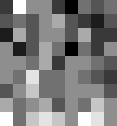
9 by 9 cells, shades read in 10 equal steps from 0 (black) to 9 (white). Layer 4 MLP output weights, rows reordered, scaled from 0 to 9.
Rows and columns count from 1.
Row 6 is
5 4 8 4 4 5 4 3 2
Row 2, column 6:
3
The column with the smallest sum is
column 6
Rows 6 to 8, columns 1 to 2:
5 4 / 3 5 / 6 4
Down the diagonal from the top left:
2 4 3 6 2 5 5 7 5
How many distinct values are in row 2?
6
